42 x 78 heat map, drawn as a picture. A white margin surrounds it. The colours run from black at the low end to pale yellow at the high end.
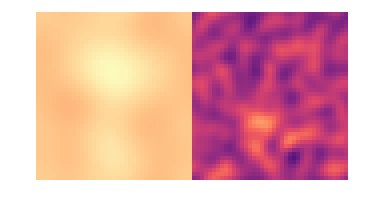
It is made of 1 by 2 panels. Panel 1,1: very high, smooth, faint in contrast. Panel 1,2: middling, blotchy.
